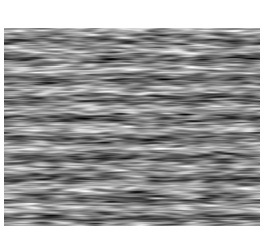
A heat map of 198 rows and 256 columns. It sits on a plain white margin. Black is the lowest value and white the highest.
Grain: streaks across. Slope: none. Stripes: horizontal, repeating 10 times. Histogram: bell-shaped.
